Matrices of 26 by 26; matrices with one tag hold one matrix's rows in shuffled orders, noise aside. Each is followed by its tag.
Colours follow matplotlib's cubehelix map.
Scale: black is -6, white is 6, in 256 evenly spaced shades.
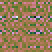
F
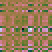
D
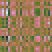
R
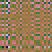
R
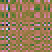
R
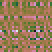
F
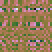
F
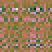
F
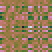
D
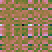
D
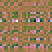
F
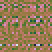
F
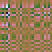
R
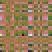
D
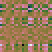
D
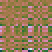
D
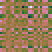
D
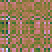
R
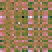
D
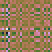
R
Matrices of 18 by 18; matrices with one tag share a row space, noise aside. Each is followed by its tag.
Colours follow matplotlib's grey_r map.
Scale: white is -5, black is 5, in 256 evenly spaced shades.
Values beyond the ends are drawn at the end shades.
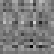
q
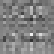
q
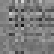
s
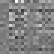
s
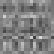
q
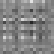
q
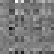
s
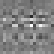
q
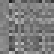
s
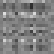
q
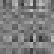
q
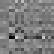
s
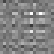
q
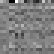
s
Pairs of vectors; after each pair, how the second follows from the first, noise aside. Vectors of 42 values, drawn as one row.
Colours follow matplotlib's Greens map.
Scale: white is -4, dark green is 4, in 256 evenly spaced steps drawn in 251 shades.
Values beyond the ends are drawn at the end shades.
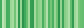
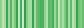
sign-scrambled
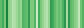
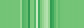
partly zeroed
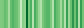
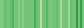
partly zeroed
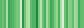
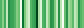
scaled up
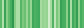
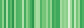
wrapped around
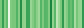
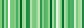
scaled up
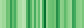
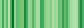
wrapped around
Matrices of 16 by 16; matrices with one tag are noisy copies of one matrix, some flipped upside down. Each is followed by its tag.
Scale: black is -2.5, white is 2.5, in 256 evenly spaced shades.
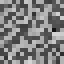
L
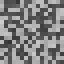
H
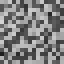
L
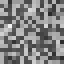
H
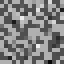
L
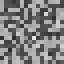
H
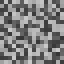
L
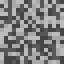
H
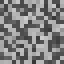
L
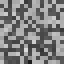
H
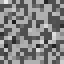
L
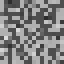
H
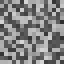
L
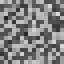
L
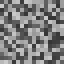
L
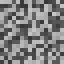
L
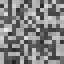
H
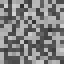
H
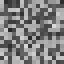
H
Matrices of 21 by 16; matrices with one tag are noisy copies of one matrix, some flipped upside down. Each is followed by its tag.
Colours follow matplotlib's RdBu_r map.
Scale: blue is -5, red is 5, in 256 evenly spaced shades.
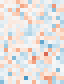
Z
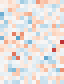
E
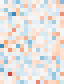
E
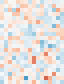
Z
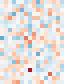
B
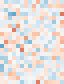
E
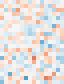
Z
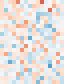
B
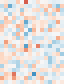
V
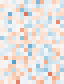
B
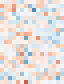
V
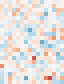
Z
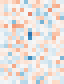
B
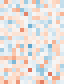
B
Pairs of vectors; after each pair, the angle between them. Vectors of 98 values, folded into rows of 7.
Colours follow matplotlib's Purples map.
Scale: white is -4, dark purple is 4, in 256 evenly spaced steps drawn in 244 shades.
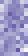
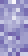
partly opposed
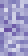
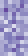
nearly opposite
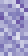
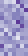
nearly parallel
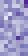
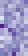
orthogonal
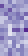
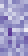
nearly opposite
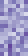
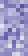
partly opposed
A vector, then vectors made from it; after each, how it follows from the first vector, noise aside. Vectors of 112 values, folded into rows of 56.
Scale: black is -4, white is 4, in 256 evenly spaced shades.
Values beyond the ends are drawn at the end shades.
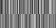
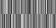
wrapped around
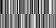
scaled up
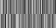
wrapped around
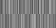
shrunk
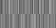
shrunk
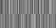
shrunk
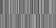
shrunk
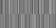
shrunk
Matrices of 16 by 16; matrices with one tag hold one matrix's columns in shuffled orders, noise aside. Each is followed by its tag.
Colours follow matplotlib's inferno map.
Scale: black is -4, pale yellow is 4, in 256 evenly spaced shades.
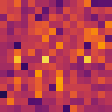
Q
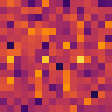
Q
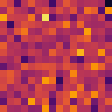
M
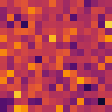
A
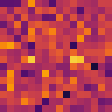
Q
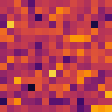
A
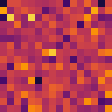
M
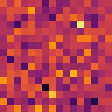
A
